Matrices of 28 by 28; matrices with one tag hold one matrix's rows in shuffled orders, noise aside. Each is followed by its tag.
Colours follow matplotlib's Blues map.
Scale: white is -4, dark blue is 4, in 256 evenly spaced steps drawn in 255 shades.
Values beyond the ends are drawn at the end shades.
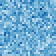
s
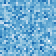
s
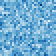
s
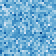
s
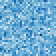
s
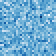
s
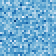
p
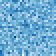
p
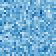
s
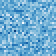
p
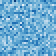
p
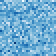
p
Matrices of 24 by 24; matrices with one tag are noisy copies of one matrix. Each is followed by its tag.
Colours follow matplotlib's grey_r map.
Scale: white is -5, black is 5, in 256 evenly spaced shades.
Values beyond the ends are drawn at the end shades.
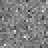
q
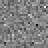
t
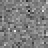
q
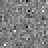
q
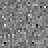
t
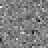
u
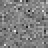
q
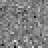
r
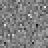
t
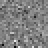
r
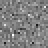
t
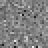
r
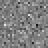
t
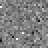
u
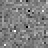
q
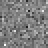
q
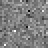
q
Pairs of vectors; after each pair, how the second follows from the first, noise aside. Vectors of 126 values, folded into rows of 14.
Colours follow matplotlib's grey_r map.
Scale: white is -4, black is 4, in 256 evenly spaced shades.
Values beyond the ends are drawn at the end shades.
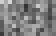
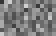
sign-scrambled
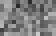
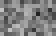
wrapped around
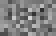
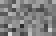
wrapped around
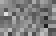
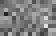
negated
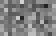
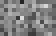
negated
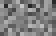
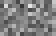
negated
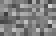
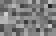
negated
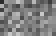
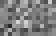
wrapped around
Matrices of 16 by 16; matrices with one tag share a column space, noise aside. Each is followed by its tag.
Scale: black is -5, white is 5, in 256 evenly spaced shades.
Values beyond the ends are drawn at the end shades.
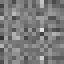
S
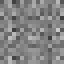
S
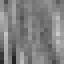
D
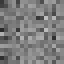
S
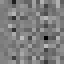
S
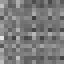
S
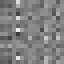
S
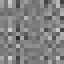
S
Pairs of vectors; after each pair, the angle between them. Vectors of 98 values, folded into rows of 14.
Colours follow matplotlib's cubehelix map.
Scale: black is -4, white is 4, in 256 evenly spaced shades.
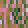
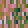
nearly parallel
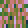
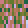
nearly opposite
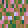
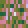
partly aligned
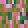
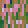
orthogonal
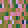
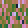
partly aligned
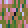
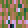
orthogonal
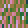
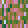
orthogonal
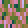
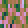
nearly parallel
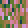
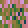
orthogonal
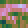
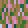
orthogonal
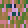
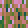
orthogonal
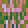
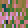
nearly opposite
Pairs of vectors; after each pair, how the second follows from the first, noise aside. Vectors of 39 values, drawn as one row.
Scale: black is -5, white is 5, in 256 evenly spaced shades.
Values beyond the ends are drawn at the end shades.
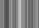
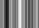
scaled up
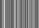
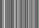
copied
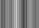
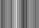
copied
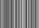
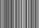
copied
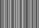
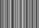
copied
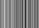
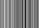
copied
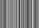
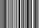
scaled up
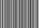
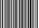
scaled up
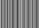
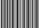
scaled up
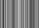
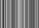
copied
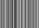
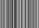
copied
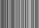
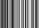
scaled up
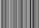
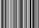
scaled up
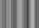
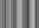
copied
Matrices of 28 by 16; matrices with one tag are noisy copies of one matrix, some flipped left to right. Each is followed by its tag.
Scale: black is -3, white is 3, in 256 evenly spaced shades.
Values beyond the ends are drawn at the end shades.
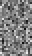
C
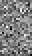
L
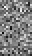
L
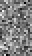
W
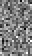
C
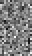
C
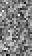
W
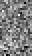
W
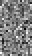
C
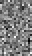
C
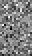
L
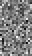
C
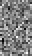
C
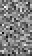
L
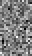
C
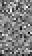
L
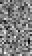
C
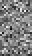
L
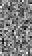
C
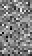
L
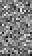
L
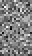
L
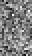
W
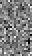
C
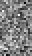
W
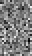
C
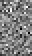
L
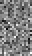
C
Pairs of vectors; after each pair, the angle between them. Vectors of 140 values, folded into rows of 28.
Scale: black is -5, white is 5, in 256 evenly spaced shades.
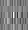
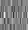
partly opposed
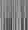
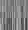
nearly parallel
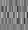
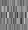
nearly opposite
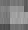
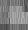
nearly parallel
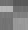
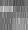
nearly parallel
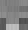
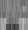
nearly opposite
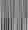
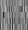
partly opposed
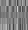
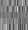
nearly parallel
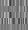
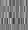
nearly parallel
